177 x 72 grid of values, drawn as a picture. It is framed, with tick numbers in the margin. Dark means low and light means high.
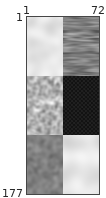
It is made of 3 by 2 panels. Panel 1,1: very high, smooth, faint in contrast. Panel 1,2: middling, streaked across. Panel 2,1: high, blotchy. Panel 2,2: very low, checkered, faint in contrast. Panel 3,1: middling, blotchy, faint in contrast. Panel 3,2: very high, smooth, faint in contrast.
